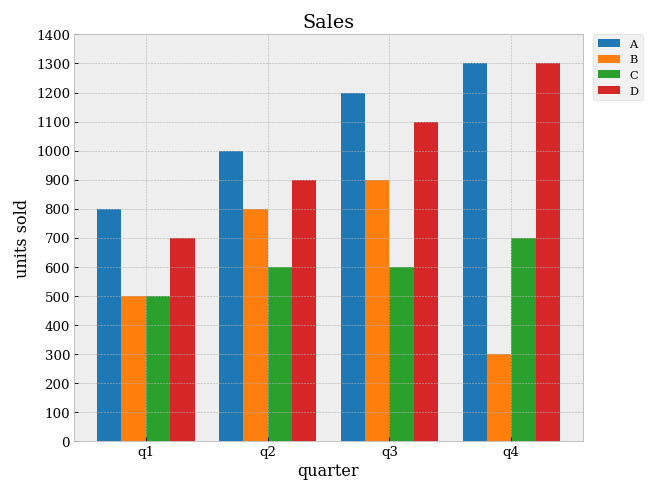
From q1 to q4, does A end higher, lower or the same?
higher
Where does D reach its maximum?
q4
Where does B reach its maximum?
q3
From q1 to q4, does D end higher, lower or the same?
higher
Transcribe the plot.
Title: Sales
x-axis: quarter, ticks q1 q2 q3 q4
y-axis: units sold, ticks 0 100 200 300 400 500 600 700 800 900 1000 1100 1200 1300 1400
Legend: A, B, C, D
Values:
A: 800 1000 1200 1300
B: 500 800 900 300
C: 500 600 600 700
D: 700 900 1100 1300
